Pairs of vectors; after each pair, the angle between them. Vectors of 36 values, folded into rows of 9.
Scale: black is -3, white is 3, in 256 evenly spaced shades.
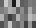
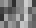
orthogonal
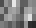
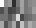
partly opposed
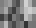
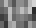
orthogonal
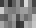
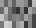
partly opposed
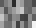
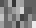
nearly parallel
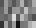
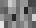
partly opposed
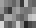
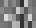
partly aligned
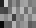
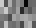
partly opposed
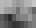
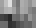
nearly parallel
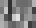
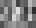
partly aligned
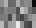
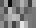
orthogonal
